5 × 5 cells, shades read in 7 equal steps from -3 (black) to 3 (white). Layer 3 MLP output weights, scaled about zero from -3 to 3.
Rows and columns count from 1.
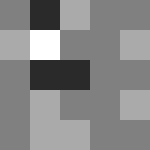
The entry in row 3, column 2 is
-2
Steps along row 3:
down same up same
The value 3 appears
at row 2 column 2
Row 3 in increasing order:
-2 -2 0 0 0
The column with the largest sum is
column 5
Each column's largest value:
1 3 1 0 1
